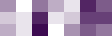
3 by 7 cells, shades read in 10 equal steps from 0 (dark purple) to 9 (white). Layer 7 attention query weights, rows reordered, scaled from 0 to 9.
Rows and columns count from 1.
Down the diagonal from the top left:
5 8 0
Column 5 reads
8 7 5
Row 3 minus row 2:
-1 0 -1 1 -2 1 2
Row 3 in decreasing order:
9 8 6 5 4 3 0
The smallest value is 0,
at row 3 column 3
